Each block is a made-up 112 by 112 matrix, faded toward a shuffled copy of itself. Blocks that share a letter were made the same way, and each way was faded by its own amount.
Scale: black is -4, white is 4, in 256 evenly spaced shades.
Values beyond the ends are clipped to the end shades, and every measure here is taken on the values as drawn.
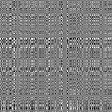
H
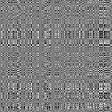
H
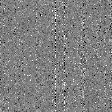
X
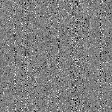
X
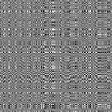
H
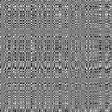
H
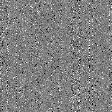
X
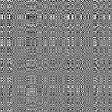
H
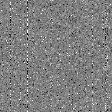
X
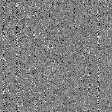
X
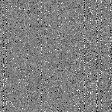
X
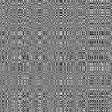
H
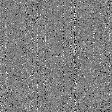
X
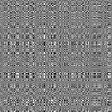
H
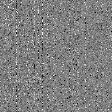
X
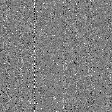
X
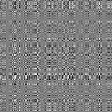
H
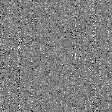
X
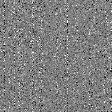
X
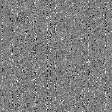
X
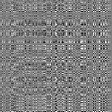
H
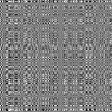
H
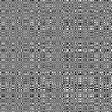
H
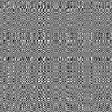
H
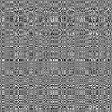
H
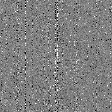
X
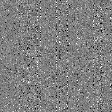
X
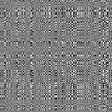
H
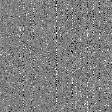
X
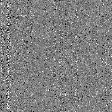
X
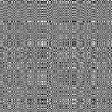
H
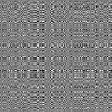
H
